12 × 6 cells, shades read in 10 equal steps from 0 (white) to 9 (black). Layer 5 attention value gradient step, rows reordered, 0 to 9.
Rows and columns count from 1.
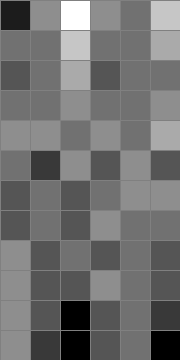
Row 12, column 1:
4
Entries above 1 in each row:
5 6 6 6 6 6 6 6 6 6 6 6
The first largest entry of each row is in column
1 1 1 1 3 2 1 1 2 2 3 3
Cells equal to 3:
3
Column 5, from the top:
5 5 5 5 5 4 4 5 5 5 5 5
